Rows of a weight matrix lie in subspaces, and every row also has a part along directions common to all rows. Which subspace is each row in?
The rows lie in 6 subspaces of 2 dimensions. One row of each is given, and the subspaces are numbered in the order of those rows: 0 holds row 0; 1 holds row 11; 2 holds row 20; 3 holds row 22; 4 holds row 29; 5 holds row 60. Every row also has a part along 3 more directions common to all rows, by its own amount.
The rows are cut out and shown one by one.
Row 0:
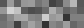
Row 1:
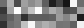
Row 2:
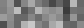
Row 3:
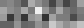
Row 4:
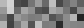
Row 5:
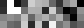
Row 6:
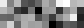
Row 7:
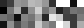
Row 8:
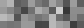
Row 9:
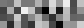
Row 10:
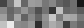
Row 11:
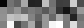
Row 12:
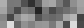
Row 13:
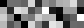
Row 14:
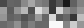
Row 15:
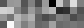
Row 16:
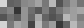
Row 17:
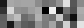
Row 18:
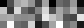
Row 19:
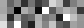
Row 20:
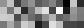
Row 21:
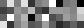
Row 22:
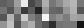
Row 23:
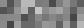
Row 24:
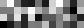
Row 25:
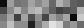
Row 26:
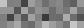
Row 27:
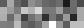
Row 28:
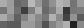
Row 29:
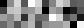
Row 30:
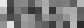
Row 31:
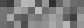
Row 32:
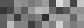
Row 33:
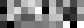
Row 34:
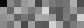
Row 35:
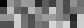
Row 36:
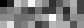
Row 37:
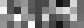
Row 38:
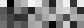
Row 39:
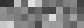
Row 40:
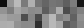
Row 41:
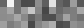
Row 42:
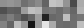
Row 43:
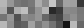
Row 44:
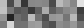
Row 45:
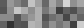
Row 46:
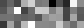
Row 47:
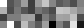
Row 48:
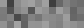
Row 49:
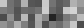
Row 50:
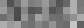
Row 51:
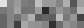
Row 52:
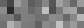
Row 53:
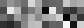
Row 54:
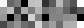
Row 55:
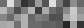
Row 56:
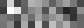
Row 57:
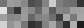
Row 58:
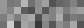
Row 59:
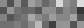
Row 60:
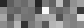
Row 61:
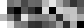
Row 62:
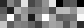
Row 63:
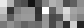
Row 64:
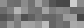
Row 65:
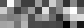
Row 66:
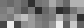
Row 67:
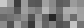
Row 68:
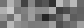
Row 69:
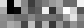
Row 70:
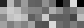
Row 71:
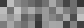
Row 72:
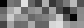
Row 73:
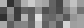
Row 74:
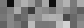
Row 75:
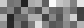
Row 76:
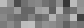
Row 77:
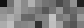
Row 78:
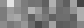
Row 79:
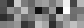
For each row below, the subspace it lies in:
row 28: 2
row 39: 4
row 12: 1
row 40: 4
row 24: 4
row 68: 3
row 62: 3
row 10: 4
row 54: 3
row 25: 0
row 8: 2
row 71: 4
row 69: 0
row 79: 2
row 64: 2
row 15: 3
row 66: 1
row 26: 3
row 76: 2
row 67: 4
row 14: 3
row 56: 0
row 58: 5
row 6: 3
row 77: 4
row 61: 2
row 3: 3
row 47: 5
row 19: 5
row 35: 5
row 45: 5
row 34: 5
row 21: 3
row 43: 5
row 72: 1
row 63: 4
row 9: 2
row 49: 4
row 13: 5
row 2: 2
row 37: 0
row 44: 3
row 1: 2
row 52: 0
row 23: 1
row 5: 0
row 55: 1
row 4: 0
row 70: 0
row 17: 2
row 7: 0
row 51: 5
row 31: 1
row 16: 4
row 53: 0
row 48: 1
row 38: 1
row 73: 4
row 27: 3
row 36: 4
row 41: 1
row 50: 4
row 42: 0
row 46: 2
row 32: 0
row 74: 1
